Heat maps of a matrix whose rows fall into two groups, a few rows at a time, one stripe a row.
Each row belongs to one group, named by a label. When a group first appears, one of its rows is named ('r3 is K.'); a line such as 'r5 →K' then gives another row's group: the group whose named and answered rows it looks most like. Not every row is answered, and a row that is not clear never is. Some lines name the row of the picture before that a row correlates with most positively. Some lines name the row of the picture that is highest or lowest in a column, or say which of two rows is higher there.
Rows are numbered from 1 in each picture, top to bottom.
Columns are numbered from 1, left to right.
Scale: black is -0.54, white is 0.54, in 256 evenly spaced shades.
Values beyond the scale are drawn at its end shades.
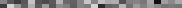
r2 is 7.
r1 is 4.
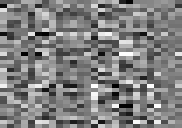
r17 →4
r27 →4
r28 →7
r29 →4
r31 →4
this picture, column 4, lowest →14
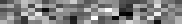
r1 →4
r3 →4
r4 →4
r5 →7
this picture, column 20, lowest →1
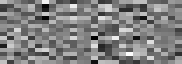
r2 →4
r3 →4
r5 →4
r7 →7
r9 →7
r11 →7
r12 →7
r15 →7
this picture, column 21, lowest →5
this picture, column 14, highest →12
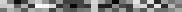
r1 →7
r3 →7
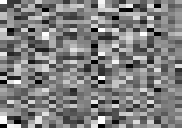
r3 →4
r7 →7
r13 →4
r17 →7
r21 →7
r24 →7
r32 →7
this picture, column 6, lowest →21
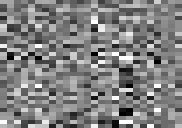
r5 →7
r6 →7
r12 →7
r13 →7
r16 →4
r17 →7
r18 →4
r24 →7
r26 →7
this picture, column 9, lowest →31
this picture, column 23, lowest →16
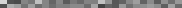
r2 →7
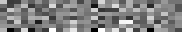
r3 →7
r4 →4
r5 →7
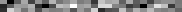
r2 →4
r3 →7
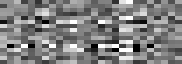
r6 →4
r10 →7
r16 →4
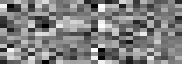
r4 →7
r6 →4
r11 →4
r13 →7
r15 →7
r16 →4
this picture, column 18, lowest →2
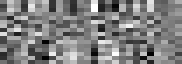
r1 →7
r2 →7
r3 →7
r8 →7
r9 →7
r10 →7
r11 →4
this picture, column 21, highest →14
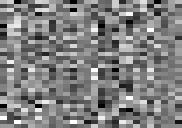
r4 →4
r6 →7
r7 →7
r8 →7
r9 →7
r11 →7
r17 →4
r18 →7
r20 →7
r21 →4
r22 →4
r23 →7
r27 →7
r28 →4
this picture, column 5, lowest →26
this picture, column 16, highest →14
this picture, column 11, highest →31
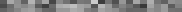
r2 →4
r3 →4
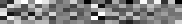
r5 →7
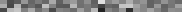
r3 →7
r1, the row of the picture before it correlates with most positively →4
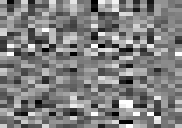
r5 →7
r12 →7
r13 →4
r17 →4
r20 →4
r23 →7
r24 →4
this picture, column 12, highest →27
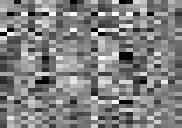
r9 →7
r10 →7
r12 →4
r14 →4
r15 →4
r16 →4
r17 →4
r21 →4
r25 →7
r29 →4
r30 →7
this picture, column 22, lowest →4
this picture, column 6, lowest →21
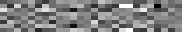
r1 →4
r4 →4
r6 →7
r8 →4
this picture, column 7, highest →3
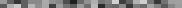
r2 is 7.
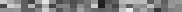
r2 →7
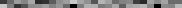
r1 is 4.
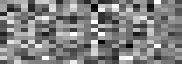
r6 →7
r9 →4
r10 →4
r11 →7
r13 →7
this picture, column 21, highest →5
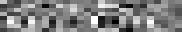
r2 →4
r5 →7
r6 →7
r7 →7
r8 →4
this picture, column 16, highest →2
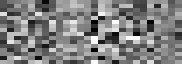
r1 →4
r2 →4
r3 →4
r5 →7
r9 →4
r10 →7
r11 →7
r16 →7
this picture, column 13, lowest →9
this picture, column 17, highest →6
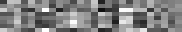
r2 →7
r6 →4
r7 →4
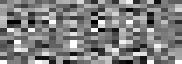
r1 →4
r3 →7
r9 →4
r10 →7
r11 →4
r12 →4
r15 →4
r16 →7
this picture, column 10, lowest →16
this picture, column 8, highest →6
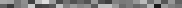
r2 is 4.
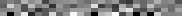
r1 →4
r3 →4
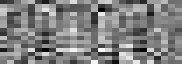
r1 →4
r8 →4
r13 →4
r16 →7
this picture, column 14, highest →16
